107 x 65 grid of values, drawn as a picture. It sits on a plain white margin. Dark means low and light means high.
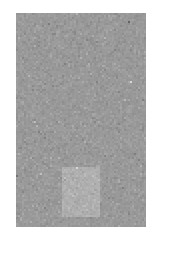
In the bottom middle lies a patch that is higher than the rest. The values are skewed, with a long tail toward high values. No row or column stands out. The ninth with the highest average is the bottom middle.
